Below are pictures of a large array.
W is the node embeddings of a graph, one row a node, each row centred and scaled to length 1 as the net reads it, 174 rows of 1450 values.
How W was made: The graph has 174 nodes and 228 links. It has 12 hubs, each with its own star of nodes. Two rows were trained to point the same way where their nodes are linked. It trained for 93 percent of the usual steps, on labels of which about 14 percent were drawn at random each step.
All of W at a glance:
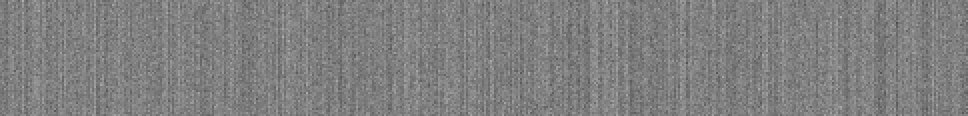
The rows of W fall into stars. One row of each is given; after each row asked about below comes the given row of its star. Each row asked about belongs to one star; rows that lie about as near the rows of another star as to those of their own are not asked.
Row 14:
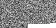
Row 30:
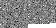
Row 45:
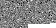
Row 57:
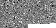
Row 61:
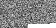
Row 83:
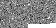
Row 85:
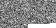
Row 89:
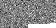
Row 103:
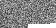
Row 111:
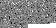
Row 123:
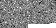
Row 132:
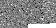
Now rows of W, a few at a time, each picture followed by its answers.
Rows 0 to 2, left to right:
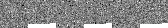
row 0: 45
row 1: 85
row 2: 103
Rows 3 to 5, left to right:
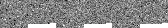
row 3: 111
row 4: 83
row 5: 89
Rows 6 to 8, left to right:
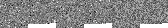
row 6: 89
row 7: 89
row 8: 123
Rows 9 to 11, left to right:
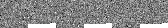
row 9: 123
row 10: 61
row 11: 89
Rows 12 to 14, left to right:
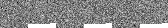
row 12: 45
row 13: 85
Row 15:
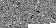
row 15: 45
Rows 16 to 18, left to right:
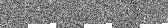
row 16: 30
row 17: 14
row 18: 45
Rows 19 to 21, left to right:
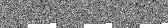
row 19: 30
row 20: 123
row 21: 89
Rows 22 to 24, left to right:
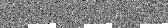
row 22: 57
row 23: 103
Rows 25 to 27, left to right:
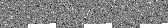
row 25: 83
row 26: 111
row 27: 89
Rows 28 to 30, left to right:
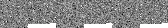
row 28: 103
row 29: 83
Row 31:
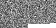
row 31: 57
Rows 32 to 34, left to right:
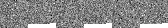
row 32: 85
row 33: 61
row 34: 111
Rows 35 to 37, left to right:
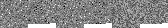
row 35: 132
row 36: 30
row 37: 111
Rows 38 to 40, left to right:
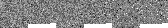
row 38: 57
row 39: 61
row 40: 45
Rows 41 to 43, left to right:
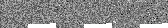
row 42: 57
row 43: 132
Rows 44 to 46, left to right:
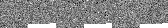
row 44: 103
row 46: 111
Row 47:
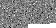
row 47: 83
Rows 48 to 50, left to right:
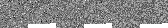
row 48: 57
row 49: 45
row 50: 132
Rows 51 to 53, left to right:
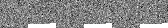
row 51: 111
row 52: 61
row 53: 111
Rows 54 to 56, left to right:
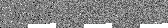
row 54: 61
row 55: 103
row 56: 14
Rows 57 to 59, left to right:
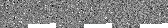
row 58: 123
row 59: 123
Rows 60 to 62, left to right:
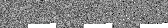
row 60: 123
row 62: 14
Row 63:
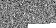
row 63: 57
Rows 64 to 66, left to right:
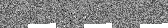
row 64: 85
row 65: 111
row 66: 30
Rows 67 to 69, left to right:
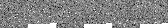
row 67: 57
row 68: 14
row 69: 14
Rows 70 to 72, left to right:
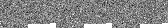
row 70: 132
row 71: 57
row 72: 83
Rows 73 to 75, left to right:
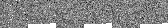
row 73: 61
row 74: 89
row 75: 111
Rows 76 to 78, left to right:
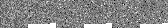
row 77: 57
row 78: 61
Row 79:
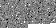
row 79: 30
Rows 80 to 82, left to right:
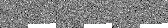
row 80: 61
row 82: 103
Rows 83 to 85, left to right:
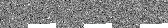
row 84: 103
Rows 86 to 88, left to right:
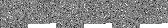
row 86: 111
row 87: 83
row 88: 85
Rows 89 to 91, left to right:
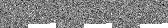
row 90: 83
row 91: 89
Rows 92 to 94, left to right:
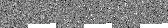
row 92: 111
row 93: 85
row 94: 57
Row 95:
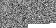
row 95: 103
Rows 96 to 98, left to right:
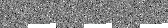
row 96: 111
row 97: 103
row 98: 103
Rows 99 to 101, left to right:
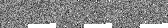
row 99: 103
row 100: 89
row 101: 14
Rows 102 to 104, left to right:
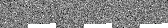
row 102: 83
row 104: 103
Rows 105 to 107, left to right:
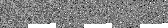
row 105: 111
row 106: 57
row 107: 89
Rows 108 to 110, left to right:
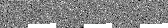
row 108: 103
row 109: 123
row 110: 14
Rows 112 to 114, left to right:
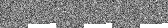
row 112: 123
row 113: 45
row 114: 123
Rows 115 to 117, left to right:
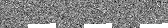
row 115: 30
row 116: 132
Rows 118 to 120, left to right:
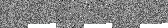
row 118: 61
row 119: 57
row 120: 89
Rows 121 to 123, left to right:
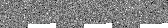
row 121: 123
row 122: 14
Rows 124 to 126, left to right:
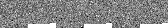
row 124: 57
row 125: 123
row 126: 14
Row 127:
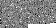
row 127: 61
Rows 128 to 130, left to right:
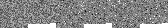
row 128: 57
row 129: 30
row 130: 85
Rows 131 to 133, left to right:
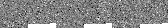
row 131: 83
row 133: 57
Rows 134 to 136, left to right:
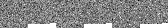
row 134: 132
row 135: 132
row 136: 14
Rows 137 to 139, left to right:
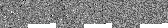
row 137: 45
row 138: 111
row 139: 83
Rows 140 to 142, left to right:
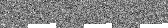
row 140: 103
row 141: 14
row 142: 103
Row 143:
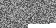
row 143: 89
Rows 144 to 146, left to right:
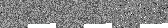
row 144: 132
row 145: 85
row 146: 83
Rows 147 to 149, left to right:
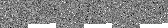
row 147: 30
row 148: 123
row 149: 83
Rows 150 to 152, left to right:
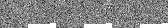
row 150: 111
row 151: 57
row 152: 45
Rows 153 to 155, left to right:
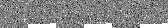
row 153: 30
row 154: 14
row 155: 45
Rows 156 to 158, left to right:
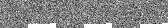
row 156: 132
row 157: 111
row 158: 103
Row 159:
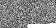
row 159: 89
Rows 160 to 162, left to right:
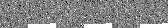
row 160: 83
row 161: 89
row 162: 123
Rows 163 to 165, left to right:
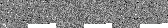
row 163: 103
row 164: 45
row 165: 85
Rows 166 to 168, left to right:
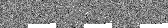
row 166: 123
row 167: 89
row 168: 45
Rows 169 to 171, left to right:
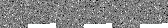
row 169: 45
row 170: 132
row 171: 85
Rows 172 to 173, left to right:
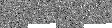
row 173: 111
